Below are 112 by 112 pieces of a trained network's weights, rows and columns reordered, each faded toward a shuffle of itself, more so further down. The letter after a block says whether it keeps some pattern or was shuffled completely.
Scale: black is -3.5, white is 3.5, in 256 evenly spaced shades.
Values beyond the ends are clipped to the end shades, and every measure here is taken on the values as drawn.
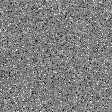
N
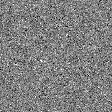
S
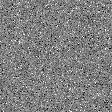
N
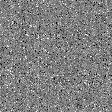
S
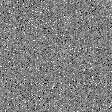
S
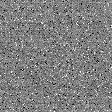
S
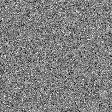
N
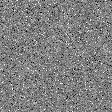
N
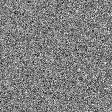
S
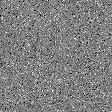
N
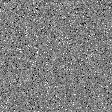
N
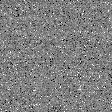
S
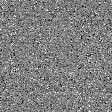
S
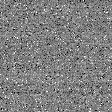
S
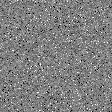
N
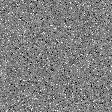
N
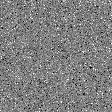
N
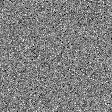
S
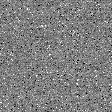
S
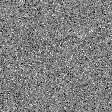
N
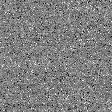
S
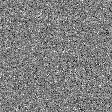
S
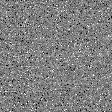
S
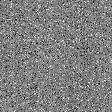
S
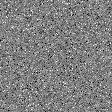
N
